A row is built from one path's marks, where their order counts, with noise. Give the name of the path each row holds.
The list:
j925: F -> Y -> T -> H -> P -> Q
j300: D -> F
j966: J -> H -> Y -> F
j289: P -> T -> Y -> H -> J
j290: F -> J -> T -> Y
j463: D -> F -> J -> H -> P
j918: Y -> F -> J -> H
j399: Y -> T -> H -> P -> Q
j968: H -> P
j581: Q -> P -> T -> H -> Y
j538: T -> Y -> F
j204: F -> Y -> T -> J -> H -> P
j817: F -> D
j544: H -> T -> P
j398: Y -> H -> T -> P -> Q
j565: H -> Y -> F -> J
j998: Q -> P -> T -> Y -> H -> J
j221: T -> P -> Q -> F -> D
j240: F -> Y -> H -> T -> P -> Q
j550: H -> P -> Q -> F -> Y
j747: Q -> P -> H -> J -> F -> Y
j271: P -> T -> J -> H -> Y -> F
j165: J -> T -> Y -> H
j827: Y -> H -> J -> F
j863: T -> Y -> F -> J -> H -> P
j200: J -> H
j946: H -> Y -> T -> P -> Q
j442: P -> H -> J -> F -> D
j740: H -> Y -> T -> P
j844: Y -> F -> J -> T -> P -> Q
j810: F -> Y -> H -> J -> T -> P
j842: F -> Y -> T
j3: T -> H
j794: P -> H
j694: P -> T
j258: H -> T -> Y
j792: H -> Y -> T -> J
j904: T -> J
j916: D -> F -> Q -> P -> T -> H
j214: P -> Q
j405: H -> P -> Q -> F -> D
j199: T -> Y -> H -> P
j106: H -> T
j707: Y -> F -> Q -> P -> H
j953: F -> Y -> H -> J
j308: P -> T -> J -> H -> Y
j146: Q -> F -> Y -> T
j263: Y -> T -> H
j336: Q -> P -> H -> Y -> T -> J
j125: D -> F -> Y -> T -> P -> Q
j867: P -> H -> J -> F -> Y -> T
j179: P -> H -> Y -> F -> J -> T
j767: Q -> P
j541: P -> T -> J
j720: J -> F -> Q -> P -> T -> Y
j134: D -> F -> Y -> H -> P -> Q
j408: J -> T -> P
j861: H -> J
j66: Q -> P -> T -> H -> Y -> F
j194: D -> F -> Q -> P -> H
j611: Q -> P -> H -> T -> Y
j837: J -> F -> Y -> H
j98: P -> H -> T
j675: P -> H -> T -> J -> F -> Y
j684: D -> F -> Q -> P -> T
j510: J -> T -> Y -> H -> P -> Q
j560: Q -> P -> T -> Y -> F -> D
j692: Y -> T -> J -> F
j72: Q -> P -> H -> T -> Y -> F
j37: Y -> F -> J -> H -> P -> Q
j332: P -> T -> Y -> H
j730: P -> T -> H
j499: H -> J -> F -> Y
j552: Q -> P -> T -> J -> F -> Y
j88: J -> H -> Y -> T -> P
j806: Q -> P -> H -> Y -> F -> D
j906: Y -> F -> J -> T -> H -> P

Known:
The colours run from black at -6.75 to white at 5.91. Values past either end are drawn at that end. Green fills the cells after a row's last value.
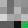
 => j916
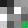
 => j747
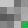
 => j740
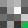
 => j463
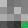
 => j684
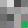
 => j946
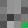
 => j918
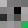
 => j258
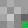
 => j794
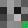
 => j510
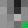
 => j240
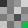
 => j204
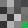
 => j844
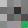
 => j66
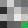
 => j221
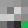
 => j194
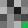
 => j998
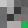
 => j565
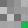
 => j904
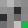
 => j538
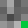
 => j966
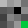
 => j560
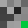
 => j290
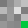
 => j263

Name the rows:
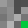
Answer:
j398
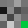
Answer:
j906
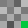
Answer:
j842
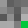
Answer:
j106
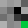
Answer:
j72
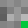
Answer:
j817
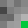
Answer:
j408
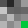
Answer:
j953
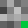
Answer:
j550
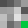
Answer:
j837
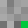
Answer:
j730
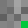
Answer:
j767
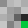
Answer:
j336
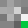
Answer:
j300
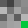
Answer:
j861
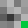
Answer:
j88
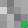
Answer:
j541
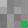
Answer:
j694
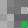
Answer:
j98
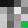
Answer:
j499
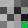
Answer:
j179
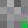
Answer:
j214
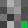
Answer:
j37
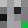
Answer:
j199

